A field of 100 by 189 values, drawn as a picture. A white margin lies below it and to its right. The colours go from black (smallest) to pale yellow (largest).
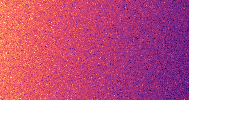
No regular stripes run through it. The values follow a bell shape. The texture is fine-grained noise. On average the colour sits 50% of the way up the scale. Values rise toward the left.
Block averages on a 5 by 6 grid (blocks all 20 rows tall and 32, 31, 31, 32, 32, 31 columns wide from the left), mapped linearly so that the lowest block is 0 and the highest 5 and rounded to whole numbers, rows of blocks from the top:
5 4 3 2 1 0 / 5 4 3 2 1 0 / 5 4 3 2 1 0 / 5 4 3 2 1 0 / 5 4 3 2 1 0
